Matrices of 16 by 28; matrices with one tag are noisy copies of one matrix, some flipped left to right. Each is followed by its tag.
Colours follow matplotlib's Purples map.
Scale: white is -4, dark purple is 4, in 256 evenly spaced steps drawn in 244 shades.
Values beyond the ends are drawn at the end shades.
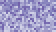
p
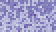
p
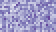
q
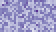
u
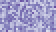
q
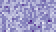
q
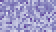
p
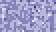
q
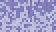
p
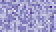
q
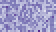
q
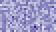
q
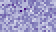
u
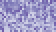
p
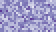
u
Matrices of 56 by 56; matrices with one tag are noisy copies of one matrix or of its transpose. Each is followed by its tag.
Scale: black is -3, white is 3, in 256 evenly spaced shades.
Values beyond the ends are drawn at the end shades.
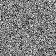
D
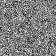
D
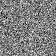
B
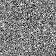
B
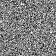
B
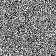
D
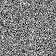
B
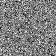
D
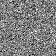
B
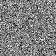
D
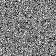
D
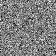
D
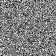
D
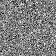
B
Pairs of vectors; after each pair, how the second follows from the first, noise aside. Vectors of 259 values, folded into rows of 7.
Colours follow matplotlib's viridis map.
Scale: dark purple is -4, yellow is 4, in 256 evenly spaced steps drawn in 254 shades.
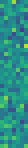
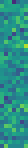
sign-scrambled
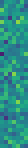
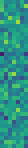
sign-scrambled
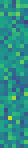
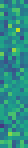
reversed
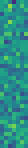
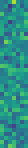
negated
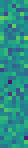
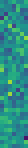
sign-scrambled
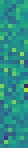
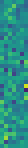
negated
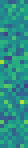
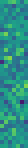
negated
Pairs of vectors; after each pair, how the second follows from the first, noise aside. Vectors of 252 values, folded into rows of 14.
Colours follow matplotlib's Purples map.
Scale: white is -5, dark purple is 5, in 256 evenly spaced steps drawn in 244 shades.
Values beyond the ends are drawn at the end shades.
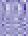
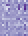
sign-scrambled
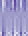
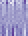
reversed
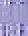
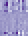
reversed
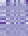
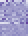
sign-scrambled
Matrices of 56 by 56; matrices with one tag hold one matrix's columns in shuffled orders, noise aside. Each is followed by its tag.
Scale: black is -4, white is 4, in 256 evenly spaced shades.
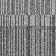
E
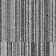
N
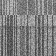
E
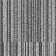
N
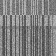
E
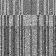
E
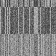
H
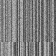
N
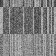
H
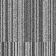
N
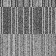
H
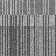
E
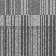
E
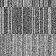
H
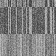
H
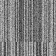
N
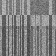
E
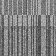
E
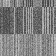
H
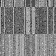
H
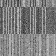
H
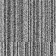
N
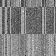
H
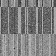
H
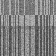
E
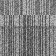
E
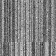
N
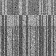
E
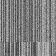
N
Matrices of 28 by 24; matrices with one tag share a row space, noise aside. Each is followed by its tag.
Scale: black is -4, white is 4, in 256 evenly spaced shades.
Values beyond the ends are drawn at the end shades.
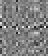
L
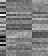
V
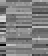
V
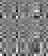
L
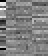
V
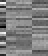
V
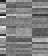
V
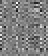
L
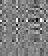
L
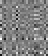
L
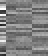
V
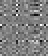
L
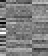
V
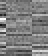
V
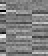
V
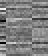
V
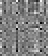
L
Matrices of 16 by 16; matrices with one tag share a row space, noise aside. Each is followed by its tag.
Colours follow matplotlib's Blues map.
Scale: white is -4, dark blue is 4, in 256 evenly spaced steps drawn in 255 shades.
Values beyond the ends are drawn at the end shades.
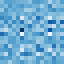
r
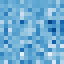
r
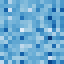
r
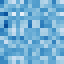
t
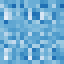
t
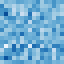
t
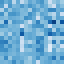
r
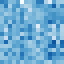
r
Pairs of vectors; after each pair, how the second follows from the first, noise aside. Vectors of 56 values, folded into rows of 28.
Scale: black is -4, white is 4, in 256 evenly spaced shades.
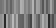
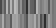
shuffled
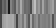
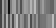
sign-scrambled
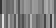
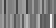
shuffled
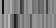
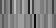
shuffled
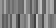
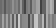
sign-scrambled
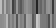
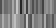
shuffled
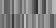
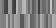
wrapped around
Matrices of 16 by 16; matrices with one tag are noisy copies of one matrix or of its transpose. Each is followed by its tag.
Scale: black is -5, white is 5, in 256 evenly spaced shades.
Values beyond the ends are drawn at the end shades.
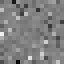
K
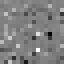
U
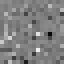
U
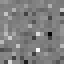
U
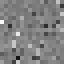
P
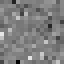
K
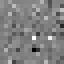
U
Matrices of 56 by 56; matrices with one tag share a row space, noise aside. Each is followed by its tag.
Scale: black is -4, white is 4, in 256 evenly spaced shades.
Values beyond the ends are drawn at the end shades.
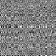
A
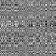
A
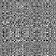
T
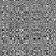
T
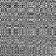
A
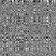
T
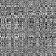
A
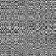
A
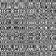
A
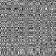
A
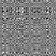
T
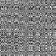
A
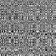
A
